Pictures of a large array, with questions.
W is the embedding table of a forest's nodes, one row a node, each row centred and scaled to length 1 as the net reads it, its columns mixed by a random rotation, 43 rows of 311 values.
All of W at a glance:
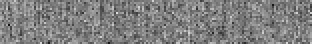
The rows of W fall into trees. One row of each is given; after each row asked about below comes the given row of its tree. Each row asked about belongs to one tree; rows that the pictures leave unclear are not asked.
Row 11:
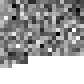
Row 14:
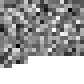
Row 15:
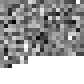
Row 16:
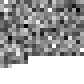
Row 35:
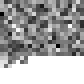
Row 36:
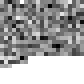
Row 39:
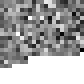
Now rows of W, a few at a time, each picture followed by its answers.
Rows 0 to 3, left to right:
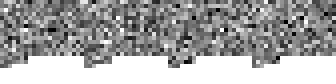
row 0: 16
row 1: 36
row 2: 14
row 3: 39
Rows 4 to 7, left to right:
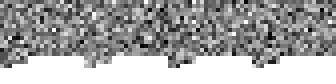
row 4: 14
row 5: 35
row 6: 14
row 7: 14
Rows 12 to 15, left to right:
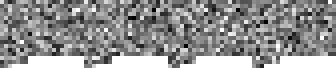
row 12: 36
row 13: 36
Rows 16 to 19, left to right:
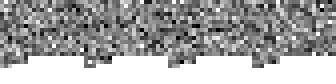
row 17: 39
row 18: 16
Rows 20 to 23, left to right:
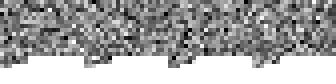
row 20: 16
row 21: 36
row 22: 14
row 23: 35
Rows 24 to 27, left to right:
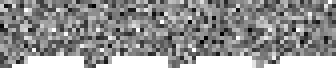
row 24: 14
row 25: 14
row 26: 15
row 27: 35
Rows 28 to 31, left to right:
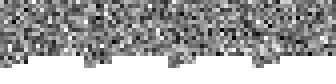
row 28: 15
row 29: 11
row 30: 16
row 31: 15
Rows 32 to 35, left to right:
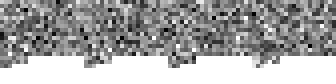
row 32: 15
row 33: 15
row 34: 15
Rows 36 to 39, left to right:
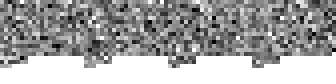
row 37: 35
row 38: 15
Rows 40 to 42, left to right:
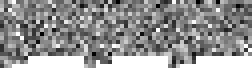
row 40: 39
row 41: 11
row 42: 16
